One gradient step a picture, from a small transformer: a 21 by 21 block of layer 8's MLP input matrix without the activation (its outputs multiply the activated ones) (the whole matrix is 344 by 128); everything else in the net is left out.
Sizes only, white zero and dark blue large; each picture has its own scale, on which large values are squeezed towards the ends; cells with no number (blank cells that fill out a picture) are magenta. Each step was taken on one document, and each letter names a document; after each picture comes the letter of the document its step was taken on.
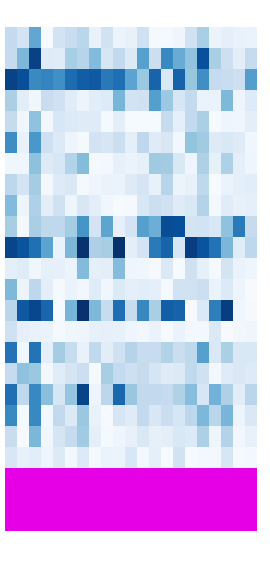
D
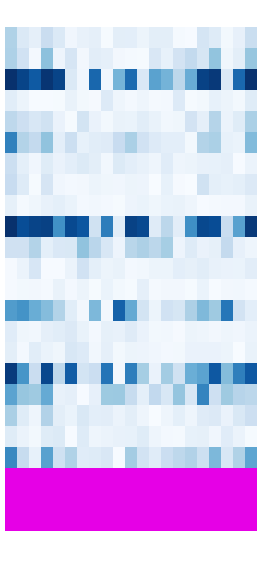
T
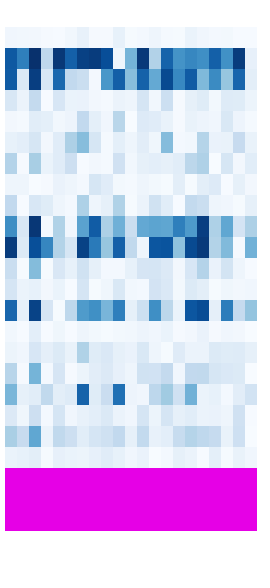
D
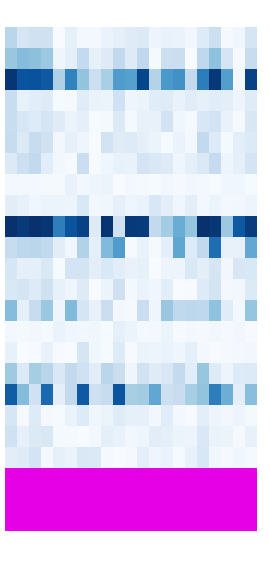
T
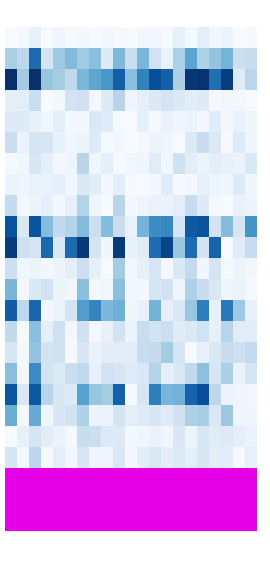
D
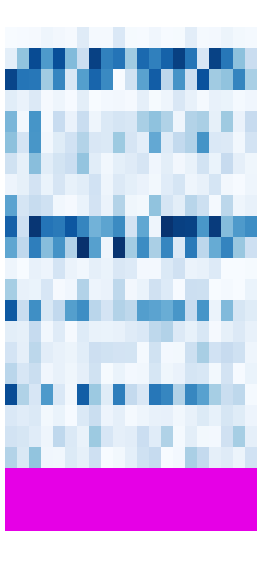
D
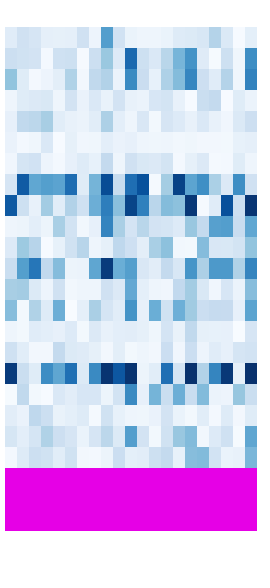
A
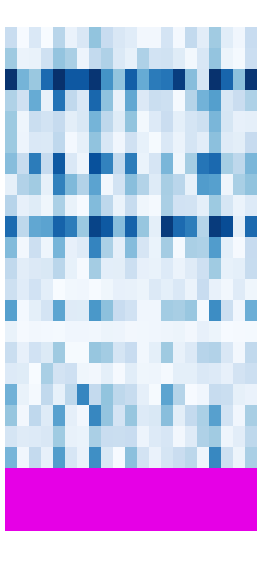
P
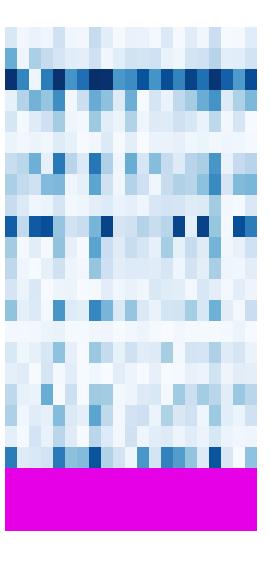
P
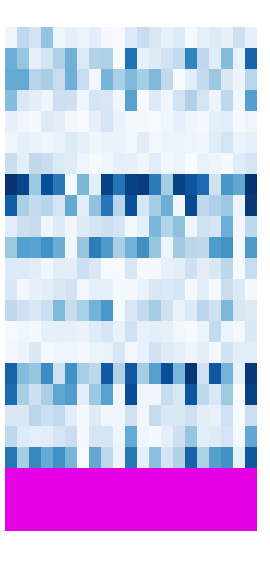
A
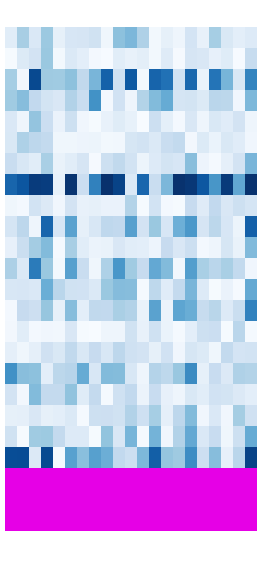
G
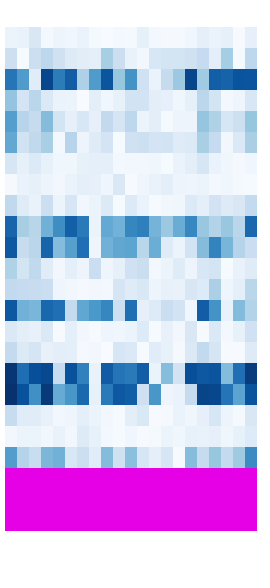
T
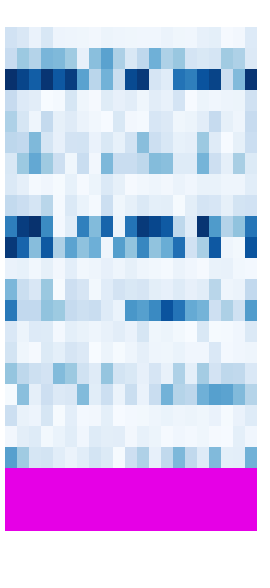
T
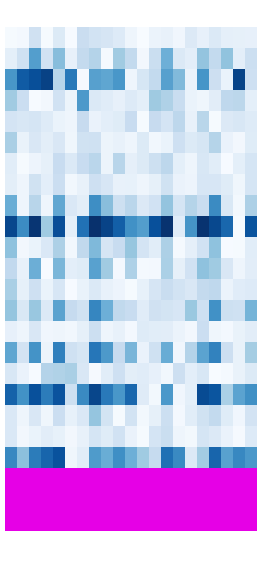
P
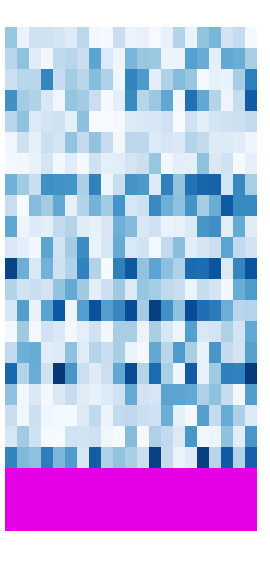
A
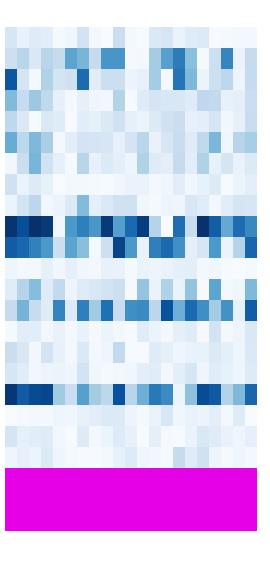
T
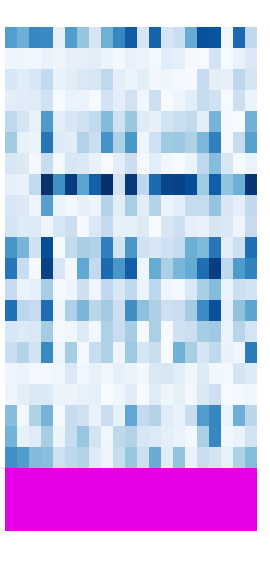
G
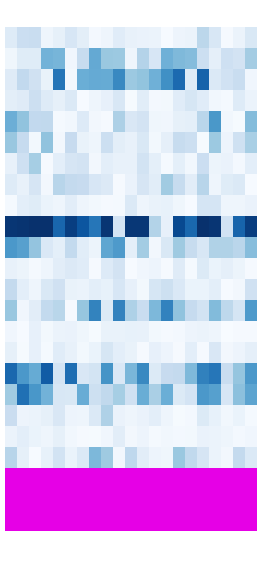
T
